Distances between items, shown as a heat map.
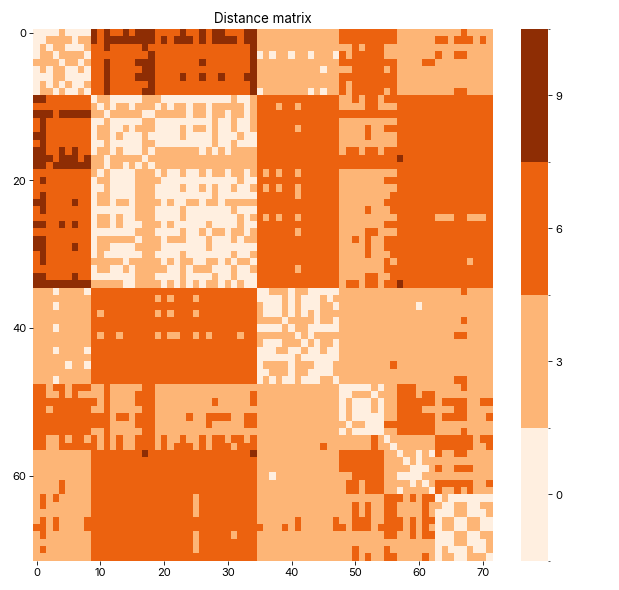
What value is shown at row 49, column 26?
3
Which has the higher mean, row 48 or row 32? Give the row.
32
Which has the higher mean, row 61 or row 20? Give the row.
61
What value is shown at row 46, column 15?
6
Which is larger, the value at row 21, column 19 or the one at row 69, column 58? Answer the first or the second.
the second
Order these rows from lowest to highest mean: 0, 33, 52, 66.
33, 52, 66, 0
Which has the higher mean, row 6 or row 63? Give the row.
6
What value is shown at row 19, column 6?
6
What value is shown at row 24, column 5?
6
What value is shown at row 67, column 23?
6
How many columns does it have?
72
